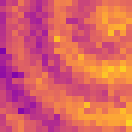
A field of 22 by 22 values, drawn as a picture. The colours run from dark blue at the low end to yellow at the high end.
The values follow a bell shape. Overall the values sit about 60% of the way up the scale. Rings spread out from the top right. Values rise toward the right.
